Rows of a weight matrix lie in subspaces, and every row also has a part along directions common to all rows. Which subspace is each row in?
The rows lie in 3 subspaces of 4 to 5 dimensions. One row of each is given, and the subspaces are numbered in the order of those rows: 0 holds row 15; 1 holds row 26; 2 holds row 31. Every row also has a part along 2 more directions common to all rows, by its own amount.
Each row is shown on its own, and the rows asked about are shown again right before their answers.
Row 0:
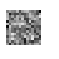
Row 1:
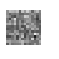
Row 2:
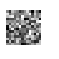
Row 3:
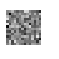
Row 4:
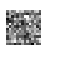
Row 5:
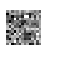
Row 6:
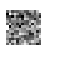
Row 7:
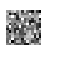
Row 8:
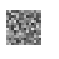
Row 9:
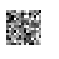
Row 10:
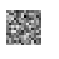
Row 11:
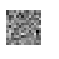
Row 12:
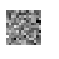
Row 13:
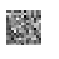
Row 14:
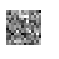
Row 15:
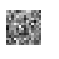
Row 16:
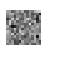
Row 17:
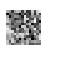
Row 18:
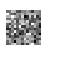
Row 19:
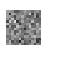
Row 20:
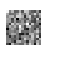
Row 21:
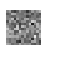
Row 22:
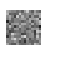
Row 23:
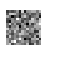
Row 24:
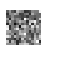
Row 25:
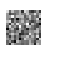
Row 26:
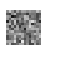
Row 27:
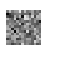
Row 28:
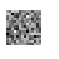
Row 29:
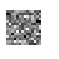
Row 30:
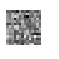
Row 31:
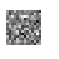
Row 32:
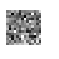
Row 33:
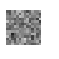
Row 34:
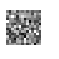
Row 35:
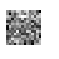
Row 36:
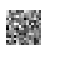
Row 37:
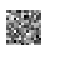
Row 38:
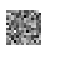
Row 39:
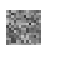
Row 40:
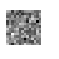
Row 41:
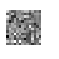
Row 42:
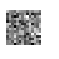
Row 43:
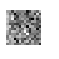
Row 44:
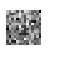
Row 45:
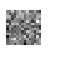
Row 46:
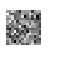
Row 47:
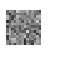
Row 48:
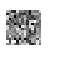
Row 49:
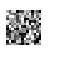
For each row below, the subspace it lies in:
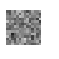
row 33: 2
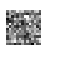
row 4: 1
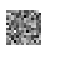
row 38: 1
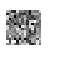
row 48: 0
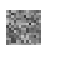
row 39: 1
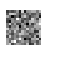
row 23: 0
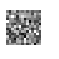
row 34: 2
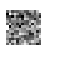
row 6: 2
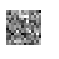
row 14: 2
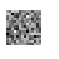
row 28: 1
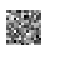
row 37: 0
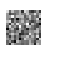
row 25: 0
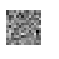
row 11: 2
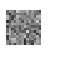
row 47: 2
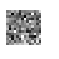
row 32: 1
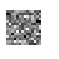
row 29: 2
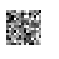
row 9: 0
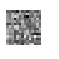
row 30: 1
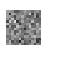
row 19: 1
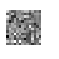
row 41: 0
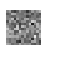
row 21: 1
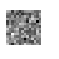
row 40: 2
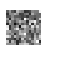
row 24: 0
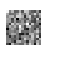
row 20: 0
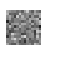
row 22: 2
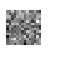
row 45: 2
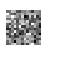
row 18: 1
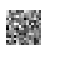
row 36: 0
